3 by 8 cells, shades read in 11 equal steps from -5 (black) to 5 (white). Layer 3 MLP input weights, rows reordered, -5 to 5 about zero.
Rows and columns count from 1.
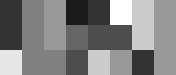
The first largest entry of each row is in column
6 7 1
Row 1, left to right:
-3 0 1 -4 -3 5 3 1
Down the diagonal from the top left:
-3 0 0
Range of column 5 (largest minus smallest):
6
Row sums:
0 -3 4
